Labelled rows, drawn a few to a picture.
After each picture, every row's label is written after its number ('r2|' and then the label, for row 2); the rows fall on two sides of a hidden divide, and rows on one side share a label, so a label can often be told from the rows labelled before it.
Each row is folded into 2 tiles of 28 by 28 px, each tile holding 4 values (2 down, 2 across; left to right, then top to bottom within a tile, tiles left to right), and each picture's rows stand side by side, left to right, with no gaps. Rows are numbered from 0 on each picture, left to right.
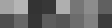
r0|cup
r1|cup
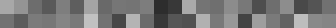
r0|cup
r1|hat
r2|cup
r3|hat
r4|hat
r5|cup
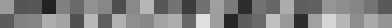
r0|cup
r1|hat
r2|hat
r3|hat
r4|cup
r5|hat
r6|hat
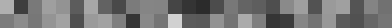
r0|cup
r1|hat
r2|hat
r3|hat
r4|cup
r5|cup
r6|cup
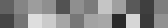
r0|hat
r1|hat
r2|cup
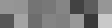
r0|cup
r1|cup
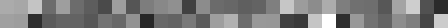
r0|cup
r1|cup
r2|cup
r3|cup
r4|hat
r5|hat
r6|cup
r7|cup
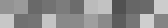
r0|hat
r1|hat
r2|hat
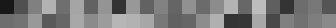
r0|hat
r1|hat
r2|hat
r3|hat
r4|cup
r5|hat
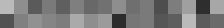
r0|cup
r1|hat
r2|cup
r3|cup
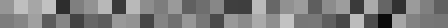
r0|hat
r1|hat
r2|hat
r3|cup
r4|hat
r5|hat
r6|cup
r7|hat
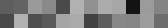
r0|cup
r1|hat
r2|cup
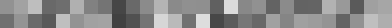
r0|cup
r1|hat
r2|hat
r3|hat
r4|cup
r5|hat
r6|hat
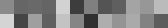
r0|hat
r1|cup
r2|hat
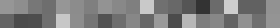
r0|cup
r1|hat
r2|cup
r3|cup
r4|cup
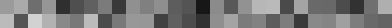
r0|hat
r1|hat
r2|hat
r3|cup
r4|hat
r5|hat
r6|hat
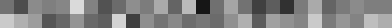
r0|hat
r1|cup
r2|hat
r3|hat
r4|cup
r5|hat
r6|hat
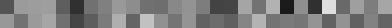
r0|hat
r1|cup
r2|hat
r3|cup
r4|hat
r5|hat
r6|hat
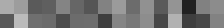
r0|cup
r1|cup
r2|cup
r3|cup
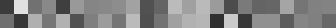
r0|hat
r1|hat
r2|cup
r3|hat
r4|hat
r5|cup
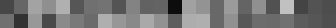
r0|hat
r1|cup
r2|hat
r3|hat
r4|cup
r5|cup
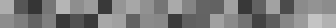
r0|cup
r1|cup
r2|hat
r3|cup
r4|cup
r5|hat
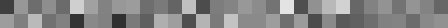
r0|hat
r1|hat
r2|cup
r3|hat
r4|hat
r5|cup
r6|cup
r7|hat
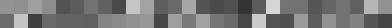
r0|cup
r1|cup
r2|hat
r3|hat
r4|hat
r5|cup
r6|cup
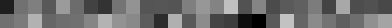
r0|hat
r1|cup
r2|cup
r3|hat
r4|cup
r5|hat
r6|cup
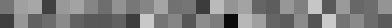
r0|cup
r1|cup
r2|hat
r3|hat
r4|cup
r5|cup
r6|cup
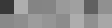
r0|hat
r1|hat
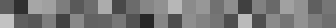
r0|hat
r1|cup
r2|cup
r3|cup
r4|cup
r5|cup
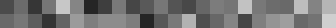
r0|cup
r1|cup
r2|cup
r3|cup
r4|hat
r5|hat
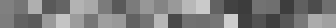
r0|cup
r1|hat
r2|hat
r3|cup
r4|hat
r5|hat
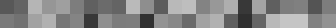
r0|hat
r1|cup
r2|cup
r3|hat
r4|cup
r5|hat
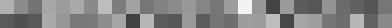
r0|cup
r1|hat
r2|hat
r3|cup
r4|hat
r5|cup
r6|cup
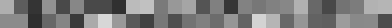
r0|cup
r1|hat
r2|hat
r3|cup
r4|hat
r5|cup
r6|hat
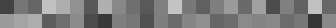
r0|hat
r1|cup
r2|cup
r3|cup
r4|cup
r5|cup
